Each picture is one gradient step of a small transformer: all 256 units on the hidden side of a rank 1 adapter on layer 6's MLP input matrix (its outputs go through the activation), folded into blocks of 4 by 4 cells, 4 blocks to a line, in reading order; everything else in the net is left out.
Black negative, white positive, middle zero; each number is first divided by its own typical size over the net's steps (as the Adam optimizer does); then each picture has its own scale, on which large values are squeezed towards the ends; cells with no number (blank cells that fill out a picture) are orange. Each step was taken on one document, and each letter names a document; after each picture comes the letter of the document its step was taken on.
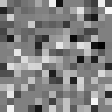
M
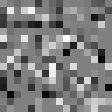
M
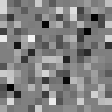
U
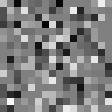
M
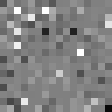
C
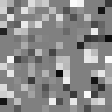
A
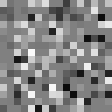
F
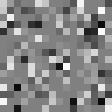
A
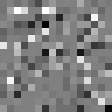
U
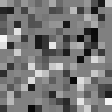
M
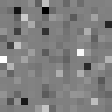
C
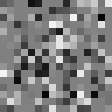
F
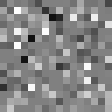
U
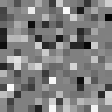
M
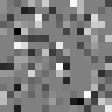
A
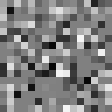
M
